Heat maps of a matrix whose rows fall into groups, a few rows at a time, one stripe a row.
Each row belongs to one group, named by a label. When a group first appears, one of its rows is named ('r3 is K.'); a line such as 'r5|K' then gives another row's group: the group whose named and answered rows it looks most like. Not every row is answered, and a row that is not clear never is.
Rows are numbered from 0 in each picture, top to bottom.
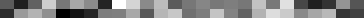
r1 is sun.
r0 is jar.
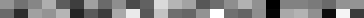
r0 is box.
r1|jar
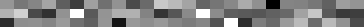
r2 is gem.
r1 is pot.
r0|box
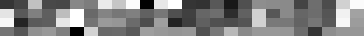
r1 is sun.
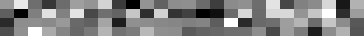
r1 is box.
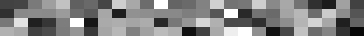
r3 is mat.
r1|gem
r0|jar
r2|pot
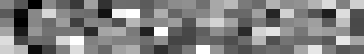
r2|jar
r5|pot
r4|sun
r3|sun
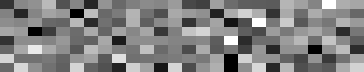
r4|gem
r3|pot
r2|sun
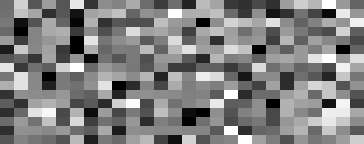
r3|jar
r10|gem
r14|gem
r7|sun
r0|pot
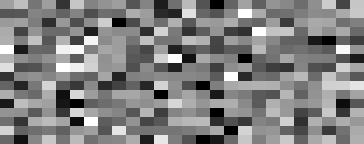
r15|box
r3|sun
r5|sun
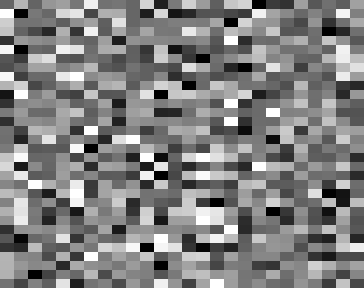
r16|mat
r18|sun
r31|jar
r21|pot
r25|gem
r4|gem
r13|gem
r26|jar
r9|mat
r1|sun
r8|sun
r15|jar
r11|gem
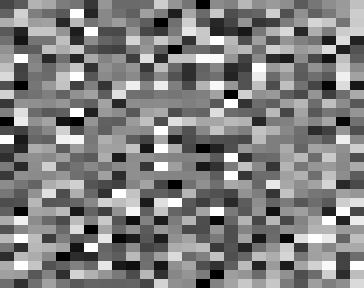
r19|gem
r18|box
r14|jar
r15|sun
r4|jar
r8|sun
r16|box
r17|gem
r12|mat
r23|jar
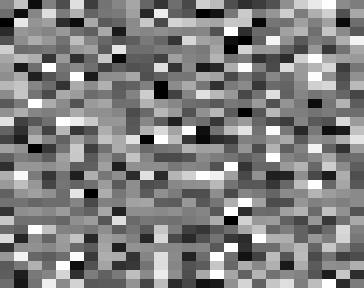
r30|jar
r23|gem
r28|mat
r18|gem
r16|pot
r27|gem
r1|box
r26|sun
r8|pot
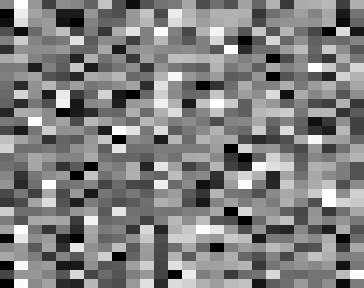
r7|pot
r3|jar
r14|jar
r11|jar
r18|sun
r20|box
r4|mat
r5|gem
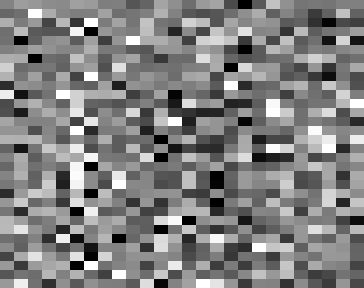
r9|gem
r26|jar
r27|sun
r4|jar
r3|mat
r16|box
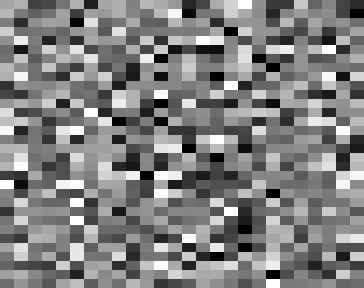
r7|box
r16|mat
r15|jar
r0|mat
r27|mat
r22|mat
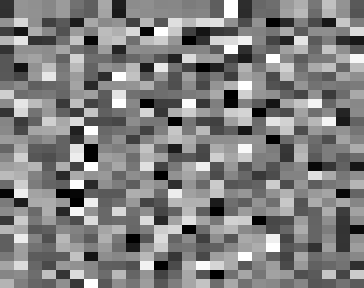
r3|box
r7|box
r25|mat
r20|mat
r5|gem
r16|mat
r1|gem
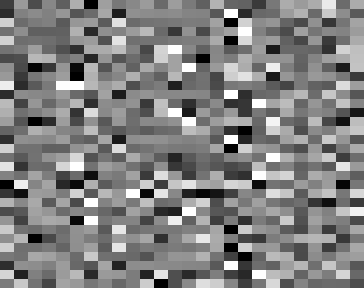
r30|sun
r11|sun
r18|sun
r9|sun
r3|mat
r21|box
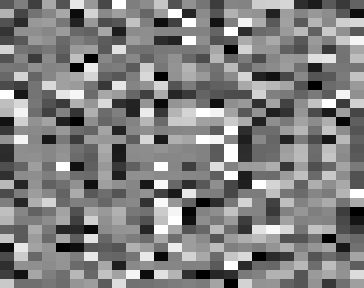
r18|jar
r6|pot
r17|gem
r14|gem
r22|box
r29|gem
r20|sun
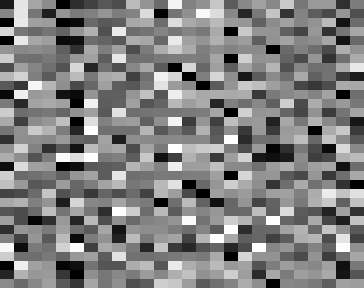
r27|sun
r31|box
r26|jar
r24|pot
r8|mat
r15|gem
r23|jar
